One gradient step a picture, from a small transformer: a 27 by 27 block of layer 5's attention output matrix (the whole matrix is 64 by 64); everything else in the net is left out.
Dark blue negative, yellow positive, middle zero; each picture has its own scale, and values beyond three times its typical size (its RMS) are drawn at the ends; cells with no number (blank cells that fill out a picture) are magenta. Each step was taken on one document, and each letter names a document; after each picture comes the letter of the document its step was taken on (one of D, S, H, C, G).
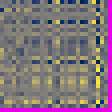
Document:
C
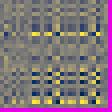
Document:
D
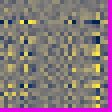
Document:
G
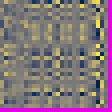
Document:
D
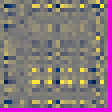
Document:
D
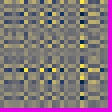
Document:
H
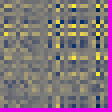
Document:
C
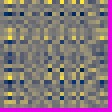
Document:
H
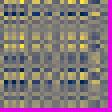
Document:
H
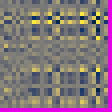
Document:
D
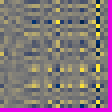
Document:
C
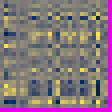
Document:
D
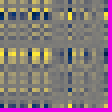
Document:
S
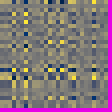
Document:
H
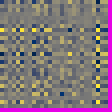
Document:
S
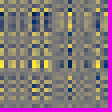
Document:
S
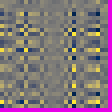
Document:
G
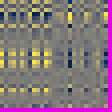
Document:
S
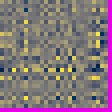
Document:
H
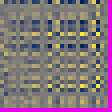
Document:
D
